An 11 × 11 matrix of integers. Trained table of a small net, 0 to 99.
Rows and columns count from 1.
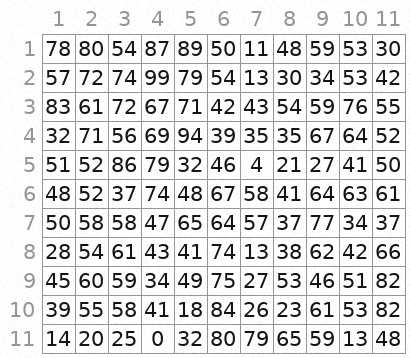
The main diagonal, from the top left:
78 72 72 69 32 67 57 38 46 53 48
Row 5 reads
51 52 86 79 32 46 4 21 27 41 50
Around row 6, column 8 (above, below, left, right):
21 37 58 64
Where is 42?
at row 2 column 11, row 3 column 6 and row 8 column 10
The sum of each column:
525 635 640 640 618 675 366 445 615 543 605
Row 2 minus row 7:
7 14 16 52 14 -10 -44 -7 -43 19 5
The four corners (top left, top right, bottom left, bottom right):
78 30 14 48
